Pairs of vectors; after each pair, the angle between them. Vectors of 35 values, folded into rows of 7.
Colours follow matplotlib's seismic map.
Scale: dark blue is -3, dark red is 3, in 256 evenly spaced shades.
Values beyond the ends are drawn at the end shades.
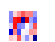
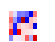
nearly opposite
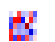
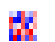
nearly opposite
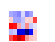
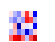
partly aligned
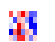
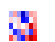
partly opposed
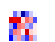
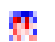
partly aligned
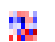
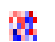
partly opposed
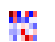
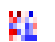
orthogonal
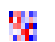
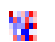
nearly opposite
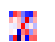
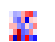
nearly opposite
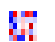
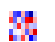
partly opposed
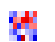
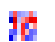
partly aligned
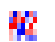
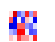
nearly opposite
